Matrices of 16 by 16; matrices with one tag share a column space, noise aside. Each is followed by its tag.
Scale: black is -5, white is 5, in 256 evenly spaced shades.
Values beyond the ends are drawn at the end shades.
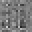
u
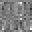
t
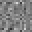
t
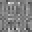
t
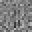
u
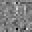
t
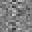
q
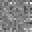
t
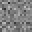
q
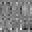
t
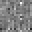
t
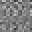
q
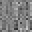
t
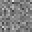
q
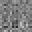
u
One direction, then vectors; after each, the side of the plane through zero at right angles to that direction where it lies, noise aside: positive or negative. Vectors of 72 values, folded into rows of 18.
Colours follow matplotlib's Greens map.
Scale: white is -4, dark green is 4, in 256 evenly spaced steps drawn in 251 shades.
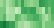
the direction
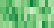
negative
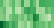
positive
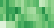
negative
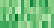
positive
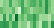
positive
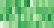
negative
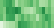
negative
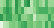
negative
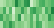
positive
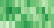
negative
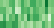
positive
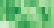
negative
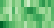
positive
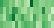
negative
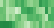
positive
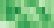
negative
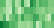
positive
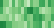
positive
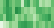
negative
